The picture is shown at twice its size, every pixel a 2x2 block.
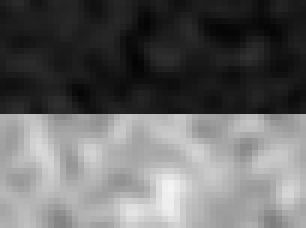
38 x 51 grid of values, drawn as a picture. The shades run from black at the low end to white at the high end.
The table splits into 2 rows of 1 panel. Panel 1,1: very low, blotchy, faint in contrast. Panel 2,1: high, blotchy.
